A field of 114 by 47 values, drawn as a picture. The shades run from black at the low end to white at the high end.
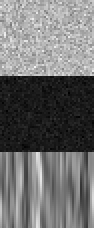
It is made of 3 by 1 panels. Panel 1,1: high, fine-grained. Panel 2,1: very low, fine-grained, faint in contrast. Panel 3,1: middling, streaked downward, strong in contrast.
